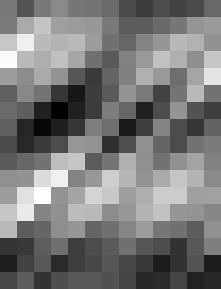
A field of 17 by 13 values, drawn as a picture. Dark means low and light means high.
Stripes: horizontal, repeating 2 times. Odd rows or columns: none. Ninth with the lowest average: middle left. Average level on the scale: 50%.
